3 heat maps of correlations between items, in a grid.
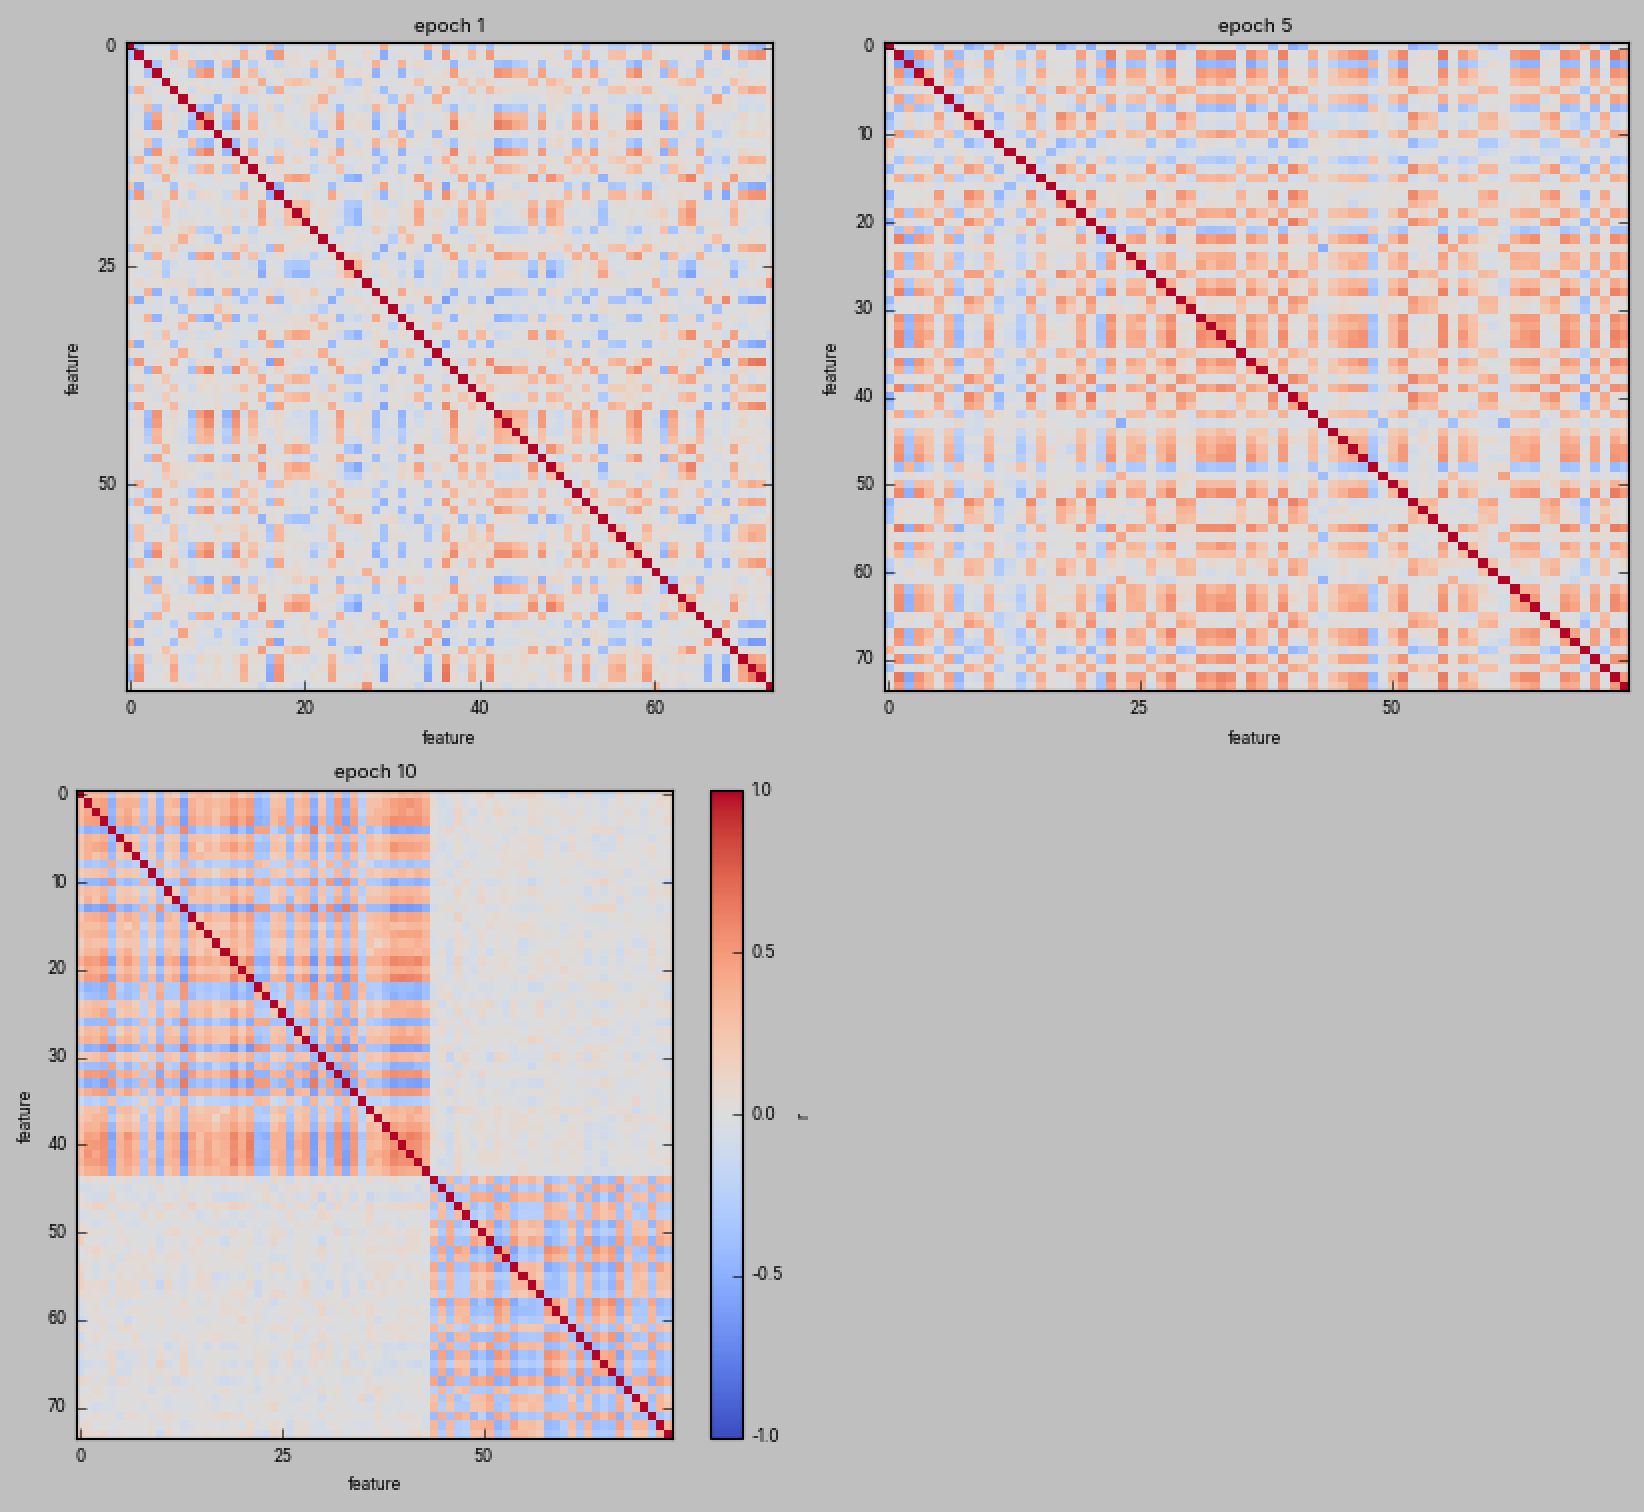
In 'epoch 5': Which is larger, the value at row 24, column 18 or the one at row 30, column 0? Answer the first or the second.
the first
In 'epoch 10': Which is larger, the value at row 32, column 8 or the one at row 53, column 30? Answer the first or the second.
the second
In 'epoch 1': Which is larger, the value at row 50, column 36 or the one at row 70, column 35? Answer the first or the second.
the first
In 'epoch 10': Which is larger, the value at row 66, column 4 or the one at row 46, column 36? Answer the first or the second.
the first
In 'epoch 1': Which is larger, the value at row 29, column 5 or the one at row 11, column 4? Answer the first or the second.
the second
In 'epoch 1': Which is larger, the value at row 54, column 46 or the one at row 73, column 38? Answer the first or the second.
the second
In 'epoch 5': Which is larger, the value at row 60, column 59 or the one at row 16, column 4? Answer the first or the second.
the first
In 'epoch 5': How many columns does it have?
74
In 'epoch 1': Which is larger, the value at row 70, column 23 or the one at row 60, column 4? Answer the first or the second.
the first
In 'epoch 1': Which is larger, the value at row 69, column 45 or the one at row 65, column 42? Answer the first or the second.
the second
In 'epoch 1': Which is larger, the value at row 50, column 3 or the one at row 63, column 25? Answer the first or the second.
the first
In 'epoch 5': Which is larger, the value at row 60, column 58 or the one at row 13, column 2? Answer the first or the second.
the second
